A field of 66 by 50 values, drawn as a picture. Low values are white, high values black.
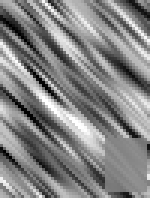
The grain runs diagonally down to the right. No row or column stands out. No overall slope runs across the table. Neither half mirrors the other. Overall the values sit about 50% of the way up the scale. An odd patch, calmer than its surroundings, sits in the bottom right.
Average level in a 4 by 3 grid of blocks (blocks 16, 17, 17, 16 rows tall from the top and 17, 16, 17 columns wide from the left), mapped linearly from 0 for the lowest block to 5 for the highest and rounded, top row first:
5 0 3
2 4 3
4 0 2
4 4 3
